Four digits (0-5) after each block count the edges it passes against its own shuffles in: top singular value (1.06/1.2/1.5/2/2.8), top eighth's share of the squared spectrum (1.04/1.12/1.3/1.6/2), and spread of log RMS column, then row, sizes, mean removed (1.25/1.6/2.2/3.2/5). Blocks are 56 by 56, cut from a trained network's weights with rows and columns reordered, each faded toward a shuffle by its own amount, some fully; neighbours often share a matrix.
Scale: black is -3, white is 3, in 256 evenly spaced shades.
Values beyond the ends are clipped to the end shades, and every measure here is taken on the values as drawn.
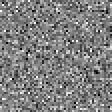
2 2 0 1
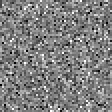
0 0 0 0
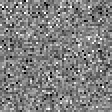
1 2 0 0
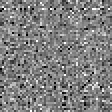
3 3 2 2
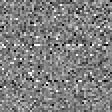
3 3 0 1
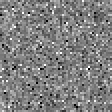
2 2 0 1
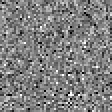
2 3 1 1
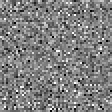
2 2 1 1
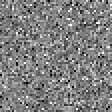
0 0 0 0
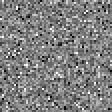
0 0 0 0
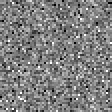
0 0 0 0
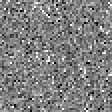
0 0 0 0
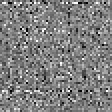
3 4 2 2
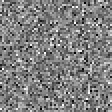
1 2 0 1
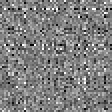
3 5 3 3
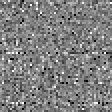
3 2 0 1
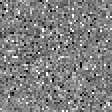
0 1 0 0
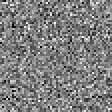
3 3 1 1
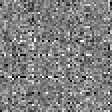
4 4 2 2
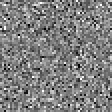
2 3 1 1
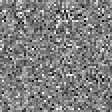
2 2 0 1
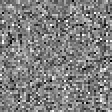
3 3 1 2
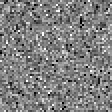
1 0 0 0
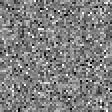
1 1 0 0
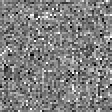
1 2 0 0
